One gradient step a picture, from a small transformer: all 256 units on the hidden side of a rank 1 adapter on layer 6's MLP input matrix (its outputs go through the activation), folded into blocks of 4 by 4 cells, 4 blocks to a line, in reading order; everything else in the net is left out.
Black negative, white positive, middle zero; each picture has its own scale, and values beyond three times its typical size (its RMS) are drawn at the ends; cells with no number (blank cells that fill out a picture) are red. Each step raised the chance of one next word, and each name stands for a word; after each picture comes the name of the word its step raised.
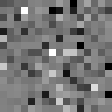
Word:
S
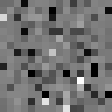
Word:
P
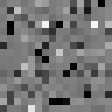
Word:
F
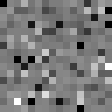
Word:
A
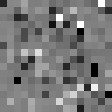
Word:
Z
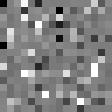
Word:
A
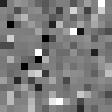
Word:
Z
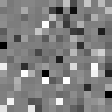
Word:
S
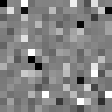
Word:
A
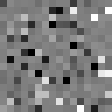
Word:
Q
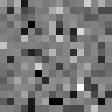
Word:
Z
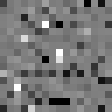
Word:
F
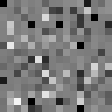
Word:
A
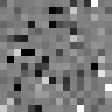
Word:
Q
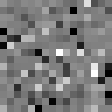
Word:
S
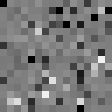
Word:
A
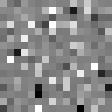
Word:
Q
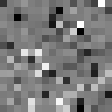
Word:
Z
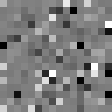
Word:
S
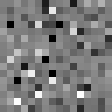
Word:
P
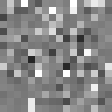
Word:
A
